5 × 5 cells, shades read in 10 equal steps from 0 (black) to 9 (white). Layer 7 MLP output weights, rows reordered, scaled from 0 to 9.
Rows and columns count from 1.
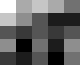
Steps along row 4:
down up down up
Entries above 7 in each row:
1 0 0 0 0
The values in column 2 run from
0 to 6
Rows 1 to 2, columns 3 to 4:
7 6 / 3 1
